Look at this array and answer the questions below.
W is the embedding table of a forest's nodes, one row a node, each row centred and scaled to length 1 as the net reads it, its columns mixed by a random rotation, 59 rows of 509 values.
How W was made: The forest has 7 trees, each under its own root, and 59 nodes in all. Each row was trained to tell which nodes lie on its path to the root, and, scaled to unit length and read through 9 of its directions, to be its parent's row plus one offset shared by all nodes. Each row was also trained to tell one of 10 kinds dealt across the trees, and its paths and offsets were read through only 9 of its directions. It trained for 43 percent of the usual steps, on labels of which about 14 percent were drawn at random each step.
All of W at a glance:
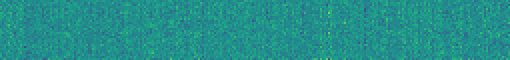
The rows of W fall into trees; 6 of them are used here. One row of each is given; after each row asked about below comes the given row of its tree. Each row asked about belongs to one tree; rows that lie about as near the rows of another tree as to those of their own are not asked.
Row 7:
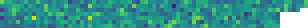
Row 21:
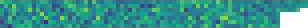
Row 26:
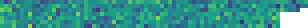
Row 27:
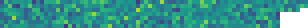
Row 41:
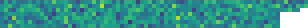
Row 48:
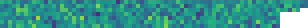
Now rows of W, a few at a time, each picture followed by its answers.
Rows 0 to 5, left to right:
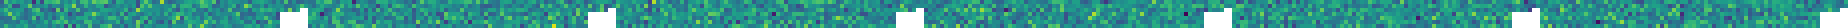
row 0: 27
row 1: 26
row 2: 7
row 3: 41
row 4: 48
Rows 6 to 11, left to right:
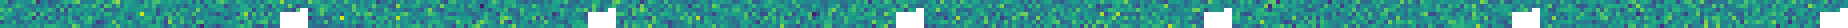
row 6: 26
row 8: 48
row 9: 7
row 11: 48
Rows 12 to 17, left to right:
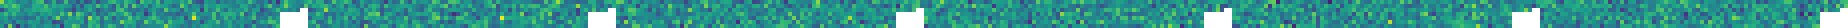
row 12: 48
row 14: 7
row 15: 26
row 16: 48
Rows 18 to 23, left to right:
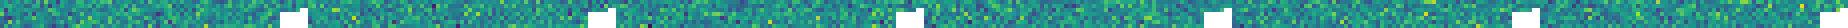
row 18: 7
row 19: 41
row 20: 27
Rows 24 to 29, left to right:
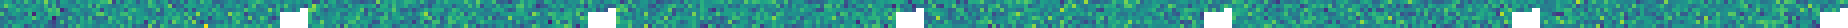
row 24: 7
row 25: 26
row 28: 26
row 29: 48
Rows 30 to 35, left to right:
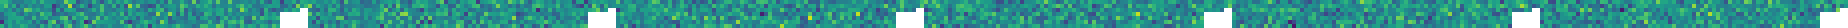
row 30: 41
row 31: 7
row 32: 48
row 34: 48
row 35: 41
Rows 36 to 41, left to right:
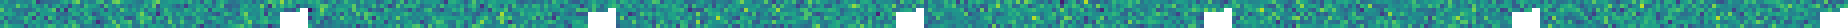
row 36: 26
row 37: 7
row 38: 41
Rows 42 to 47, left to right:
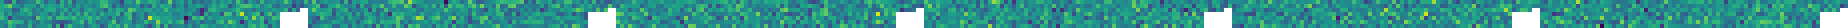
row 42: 48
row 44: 26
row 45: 26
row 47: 48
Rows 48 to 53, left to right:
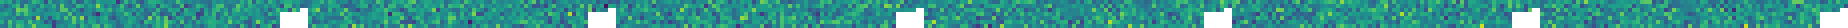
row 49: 26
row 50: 48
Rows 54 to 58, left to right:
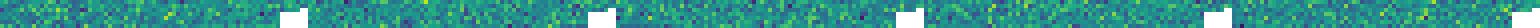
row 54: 41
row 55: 26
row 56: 7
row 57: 41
